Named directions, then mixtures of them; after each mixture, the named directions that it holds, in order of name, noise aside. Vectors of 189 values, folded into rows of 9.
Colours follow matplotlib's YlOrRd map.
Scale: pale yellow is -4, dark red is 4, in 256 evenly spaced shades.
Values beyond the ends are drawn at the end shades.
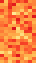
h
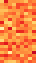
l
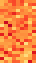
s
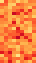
h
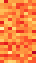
l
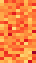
l, s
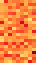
l, s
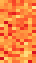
s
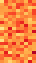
l, s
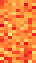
s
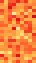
h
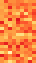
h, l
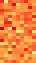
h, l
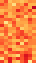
h, s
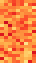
s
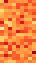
l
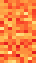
h, l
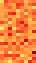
l, s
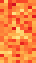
h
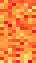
h, s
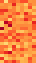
l, s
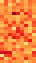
h, s
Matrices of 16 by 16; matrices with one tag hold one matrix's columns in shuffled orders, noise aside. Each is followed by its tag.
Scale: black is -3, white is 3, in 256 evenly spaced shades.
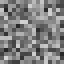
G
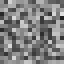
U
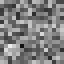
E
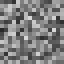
U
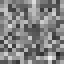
G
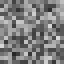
G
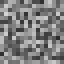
U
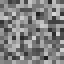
U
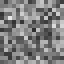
U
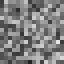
G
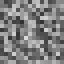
U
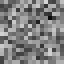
E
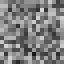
G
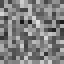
U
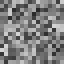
E
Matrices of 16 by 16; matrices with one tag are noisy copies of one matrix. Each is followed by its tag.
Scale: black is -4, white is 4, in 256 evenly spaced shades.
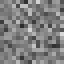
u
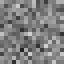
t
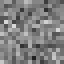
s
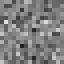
s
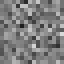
u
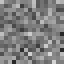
t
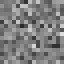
u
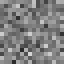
t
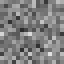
t
